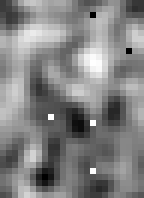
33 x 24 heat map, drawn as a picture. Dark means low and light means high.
The bottom right is the calmest part. No row or column stands out. The values follow a bell shape. Five lone cells stand out: three far higher and two far lower than their neighbours.
